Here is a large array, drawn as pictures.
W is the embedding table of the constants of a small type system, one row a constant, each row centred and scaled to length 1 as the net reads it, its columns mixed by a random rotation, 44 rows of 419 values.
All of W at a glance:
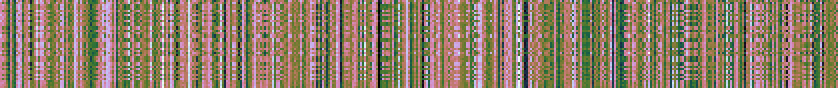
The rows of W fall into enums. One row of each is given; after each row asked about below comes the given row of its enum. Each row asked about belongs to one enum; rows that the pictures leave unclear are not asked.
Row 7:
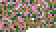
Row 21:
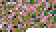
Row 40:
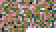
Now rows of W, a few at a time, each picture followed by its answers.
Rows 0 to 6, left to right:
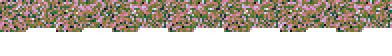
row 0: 7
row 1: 21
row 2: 40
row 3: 40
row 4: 40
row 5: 21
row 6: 40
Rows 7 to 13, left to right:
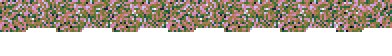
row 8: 40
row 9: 40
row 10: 7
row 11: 40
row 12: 40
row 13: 21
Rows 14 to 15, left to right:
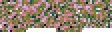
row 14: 21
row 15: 40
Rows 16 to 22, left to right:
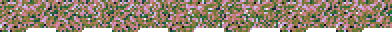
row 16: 21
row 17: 7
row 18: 7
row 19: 40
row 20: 40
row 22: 21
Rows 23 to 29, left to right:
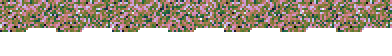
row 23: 21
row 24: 40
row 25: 21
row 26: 7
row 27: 21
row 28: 40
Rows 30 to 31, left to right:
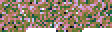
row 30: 40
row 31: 21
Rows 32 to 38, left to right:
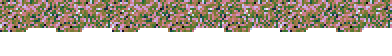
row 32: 21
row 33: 40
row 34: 21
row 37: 21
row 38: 40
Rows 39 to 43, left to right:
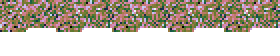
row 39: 21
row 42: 40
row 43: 40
